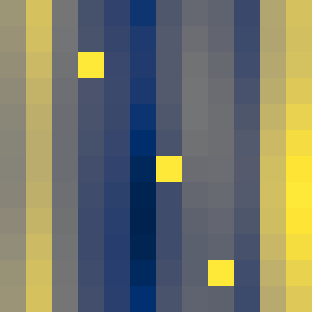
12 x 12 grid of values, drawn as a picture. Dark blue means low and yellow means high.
Grain: streaks running down. Lone odd cells: 3, each higher than its neighbours. Ninth with the lowest average: bottom middle.
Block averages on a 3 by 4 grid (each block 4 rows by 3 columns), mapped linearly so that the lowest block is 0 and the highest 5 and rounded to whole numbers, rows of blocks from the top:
4124 / 4035 / 4025
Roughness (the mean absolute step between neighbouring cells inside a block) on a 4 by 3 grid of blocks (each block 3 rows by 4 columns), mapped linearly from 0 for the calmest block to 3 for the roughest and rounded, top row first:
2 0 1 | 1 0 1 | 1 2 1 | 1 0 3
